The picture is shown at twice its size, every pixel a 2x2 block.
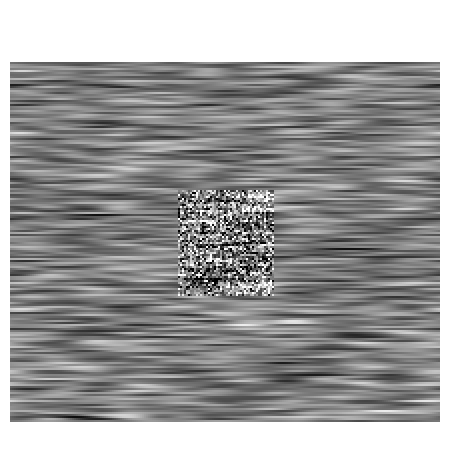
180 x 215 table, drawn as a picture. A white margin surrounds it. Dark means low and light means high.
The centre is the roughest part. In the centre lies a patch that is rougher than the rest. Neither half mirrors the other. No overall slope runs across the table. Streaks run across, left to right.
